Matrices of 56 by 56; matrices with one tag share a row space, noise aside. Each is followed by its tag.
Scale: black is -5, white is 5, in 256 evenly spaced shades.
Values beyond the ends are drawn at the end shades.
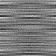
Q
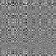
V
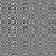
V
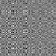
V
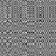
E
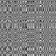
E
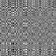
V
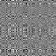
V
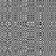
E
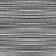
Q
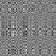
V
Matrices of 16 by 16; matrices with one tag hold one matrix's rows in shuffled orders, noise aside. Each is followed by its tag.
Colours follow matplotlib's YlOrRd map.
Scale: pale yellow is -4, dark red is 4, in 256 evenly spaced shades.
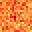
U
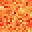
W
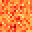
U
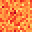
U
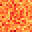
U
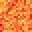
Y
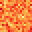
Y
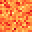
W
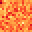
Y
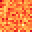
Y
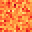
W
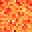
W
